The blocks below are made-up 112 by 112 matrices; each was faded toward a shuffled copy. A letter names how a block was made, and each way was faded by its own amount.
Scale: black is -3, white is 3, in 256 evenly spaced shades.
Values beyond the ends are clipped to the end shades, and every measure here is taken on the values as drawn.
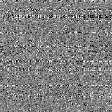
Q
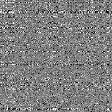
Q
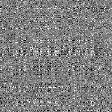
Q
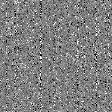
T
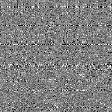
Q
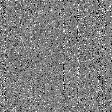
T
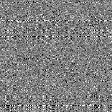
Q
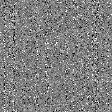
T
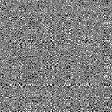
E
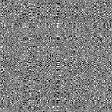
E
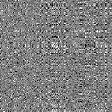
E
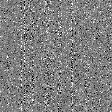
T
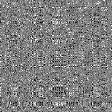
E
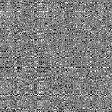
Q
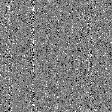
T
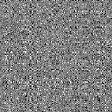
E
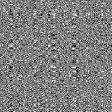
E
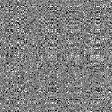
E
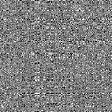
Q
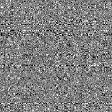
Q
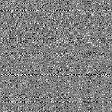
Q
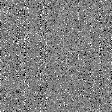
T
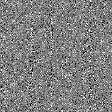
T
